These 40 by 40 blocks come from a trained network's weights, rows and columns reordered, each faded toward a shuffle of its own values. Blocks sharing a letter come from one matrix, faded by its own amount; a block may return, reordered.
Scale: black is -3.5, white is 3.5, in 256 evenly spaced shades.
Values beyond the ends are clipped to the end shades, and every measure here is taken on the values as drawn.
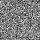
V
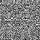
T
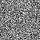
V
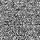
T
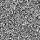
V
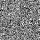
V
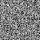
T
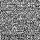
T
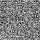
T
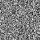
V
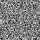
T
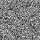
T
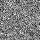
V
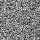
T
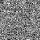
T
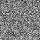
T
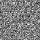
T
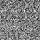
T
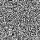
T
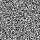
V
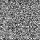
T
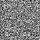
T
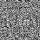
T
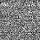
T
